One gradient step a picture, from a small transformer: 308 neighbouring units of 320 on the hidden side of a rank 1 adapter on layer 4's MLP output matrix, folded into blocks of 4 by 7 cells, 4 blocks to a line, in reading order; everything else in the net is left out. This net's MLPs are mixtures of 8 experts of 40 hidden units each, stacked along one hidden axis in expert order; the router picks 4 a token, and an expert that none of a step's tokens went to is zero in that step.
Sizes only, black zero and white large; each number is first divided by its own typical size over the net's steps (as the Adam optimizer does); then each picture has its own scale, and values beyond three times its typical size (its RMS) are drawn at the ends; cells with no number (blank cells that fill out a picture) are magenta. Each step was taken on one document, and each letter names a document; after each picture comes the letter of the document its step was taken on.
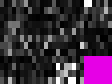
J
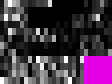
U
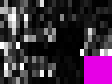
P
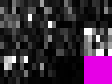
P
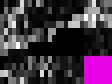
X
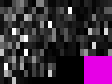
P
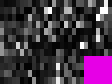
J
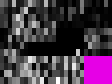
U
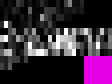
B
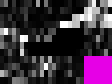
X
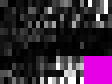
J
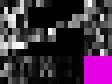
X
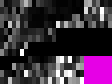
X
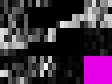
X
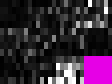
J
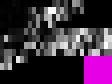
B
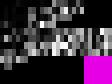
B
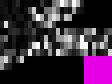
B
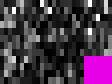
P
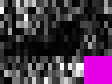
U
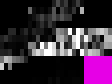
B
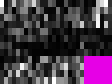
U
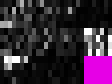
P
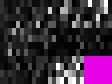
J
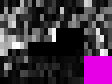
X
